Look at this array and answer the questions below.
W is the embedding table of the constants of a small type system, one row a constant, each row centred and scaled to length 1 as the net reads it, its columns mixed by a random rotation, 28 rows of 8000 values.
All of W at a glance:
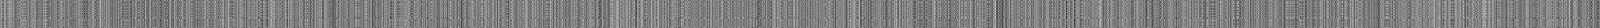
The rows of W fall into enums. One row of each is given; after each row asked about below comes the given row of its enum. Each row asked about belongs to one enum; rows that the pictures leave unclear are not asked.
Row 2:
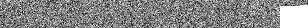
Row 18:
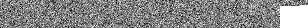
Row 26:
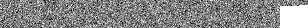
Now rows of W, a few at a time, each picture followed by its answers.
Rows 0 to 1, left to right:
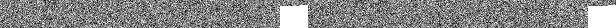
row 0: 26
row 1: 2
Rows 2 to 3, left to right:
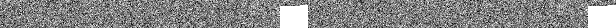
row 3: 18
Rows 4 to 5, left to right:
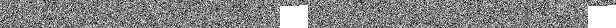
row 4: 26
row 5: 18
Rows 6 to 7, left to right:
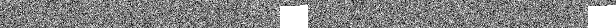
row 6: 2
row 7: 26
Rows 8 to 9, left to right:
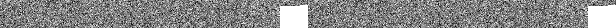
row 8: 2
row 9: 2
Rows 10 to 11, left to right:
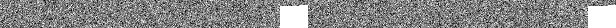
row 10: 26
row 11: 2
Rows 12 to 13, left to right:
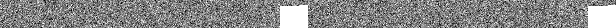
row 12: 26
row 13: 2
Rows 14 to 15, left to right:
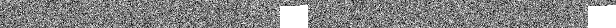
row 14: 2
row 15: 26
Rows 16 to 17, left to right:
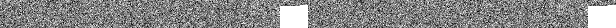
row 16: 2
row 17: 18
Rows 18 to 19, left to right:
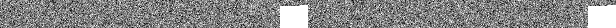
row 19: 26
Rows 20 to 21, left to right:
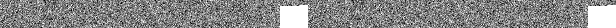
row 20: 26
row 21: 26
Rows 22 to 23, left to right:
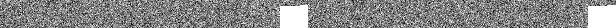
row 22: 2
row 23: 26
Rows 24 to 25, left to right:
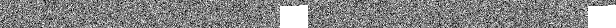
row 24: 26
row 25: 2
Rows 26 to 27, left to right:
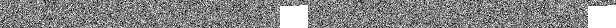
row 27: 18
